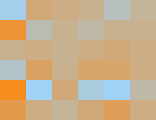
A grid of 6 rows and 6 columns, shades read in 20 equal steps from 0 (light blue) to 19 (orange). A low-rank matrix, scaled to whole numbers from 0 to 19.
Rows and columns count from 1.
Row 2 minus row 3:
8 -4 0 -3 -2 -1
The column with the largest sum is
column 1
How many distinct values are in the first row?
6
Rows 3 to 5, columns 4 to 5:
10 11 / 12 12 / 2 0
